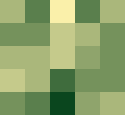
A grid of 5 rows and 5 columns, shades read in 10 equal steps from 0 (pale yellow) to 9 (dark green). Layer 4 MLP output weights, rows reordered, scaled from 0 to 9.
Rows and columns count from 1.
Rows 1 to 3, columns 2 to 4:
6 0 6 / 5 2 3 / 3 2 4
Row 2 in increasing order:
2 3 5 5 5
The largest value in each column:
5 6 9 6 5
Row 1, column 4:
6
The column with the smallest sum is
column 1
